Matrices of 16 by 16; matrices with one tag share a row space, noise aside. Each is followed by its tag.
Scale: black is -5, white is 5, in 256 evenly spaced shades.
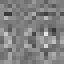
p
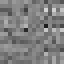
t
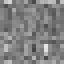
p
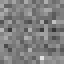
p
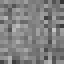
t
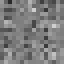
p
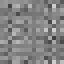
t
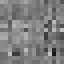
t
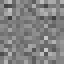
p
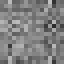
t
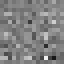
p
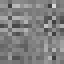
t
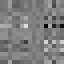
t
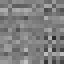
t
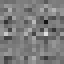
p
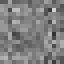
t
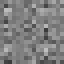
p
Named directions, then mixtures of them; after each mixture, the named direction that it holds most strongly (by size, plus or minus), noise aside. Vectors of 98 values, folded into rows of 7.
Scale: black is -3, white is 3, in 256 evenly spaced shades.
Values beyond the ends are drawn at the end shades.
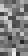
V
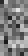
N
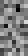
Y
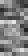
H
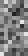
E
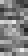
H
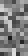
V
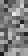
E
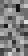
Y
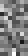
V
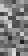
V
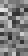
V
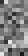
N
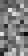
E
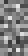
Y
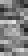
H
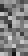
V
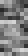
H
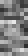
H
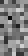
N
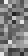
E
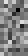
E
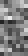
H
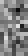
N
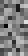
Y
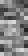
H
